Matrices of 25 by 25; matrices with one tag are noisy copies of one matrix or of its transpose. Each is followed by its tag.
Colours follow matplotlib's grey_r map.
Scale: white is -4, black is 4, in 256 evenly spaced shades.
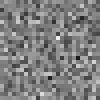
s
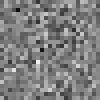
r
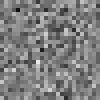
r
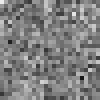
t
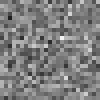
r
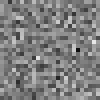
s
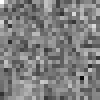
t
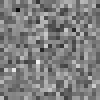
r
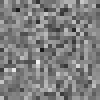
r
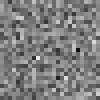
s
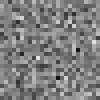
s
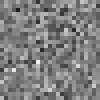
r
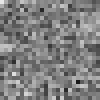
t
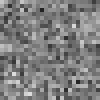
t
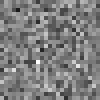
r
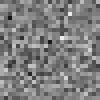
r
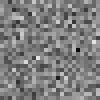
s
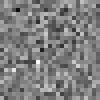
r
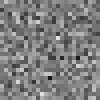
s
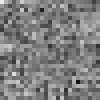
t
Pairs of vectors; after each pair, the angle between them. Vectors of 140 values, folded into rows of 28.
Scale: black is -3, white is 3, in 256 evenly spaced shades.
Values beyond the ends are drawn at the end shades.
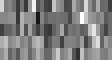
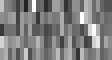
nearly parallel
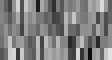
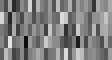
orthogonal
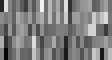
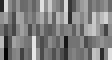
nearly parallel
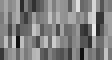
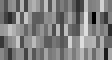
partly opposed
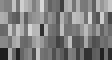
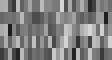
orthogonal
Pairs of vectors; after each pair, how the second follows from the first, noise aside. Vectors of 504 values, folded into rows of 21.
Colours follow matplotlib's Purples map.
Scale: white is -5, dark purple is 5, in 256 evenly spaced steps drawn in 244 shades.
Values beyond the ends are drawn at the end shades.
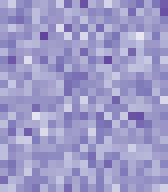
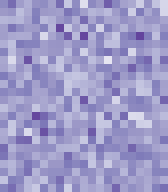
negated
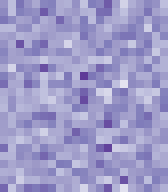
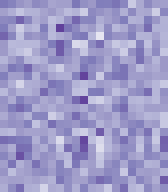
wrapped around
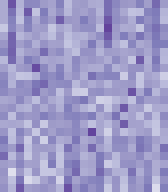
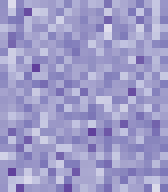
sign-scrambled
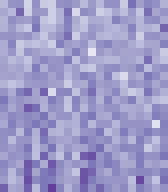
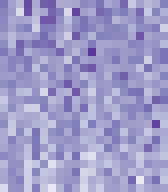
negated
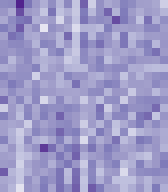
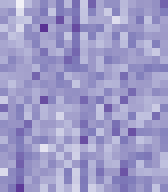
negated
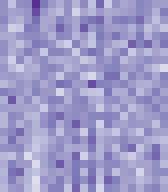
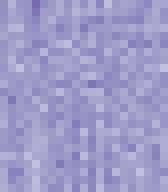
shrunk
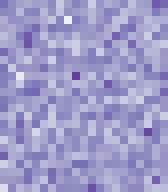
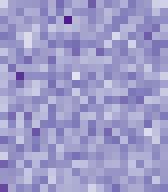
negated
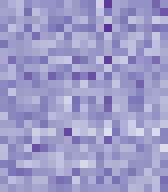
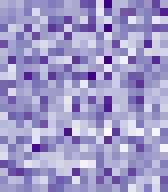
scaled up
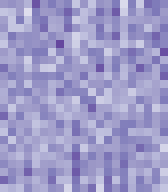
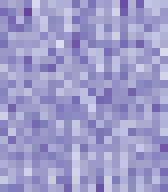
negated
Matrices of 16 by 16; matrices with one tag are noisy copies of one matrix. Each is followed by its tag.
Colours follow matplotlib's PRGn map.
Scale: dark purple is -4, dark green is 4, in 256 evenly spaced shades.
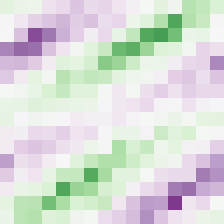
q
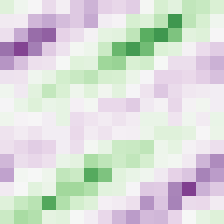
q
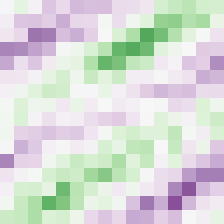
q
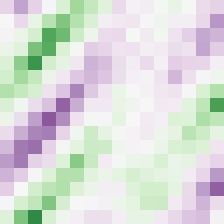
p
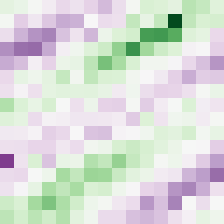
q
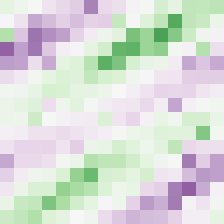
q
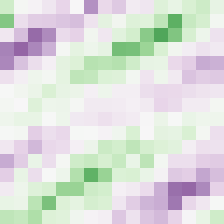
q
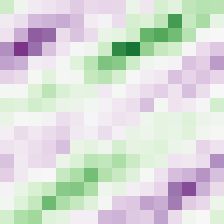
q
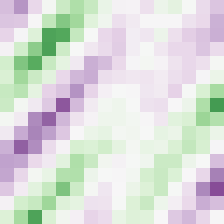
p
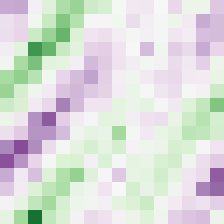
p
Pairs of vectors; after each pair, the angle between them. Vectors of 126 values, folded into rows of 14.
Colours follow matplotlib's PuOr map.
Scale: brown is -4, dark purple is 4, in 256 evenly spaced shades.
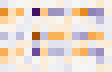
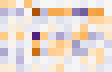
nearly opposite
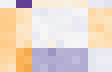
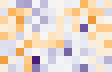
partly aligned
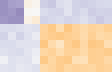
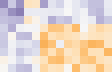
nearly parallel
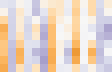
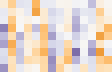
nearly opposite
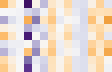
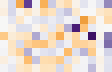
orthogonal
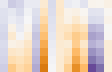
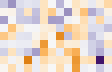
partly aligned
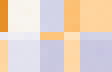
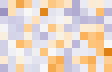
partly opposed
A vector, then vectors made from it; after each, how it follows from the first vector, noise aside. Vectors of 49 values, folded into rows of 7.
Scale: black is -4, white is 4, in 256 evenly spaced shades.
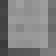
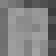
reversed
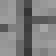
wrapped around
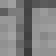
wrapped around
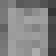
reversed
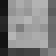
scaled up
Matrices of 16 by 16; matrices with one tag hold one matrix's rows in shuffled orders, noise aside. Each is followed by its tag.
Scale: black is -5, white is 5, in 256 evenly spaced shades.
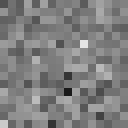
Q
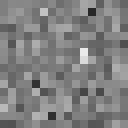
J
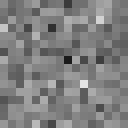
Q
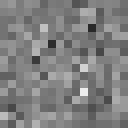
J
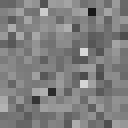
J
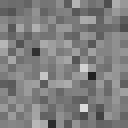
J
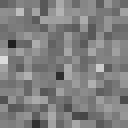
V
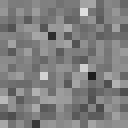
J
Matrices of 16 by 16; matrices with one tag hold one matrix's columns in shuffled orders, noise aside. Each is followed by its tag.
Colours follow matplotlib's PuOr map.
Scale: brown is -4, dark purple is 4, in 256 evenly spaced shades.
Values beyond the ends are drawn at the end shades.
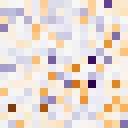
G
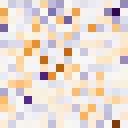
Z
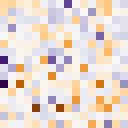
G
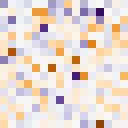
Z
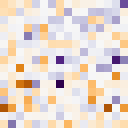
G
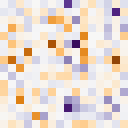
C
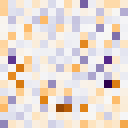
G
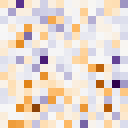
G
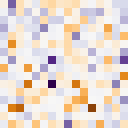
G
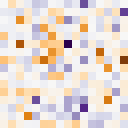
C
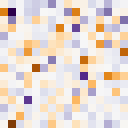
Z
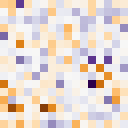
G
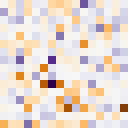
G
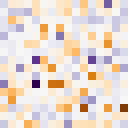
G
